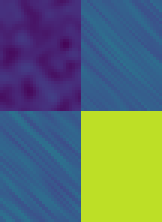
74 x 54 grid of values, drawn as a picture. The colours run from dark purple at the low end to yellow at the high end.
It is made of 2 by 2 panels. Panel 1,1: very low, blotchy, faint in contrast. Panel 1,2: low, slanting down to the right, faint in contrast. Panel 2,1: low, slanting down to the right, faint in contrast. Panel 2,2: very high, flat.
